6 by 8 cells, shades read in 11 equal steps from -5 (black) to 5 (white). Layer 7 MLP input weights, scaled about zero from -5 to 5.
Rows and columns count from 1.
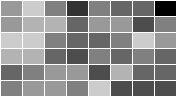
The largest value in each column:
3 3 2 1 3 2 3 1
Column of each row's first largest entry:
2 2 1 1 6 5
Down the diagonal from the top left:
1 2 0 -2 -2 -2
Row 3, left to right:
3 3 0 -1 -1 0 3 1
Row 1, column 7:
-1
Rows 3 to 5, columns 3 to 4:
0 -1 | -1 -2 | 1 1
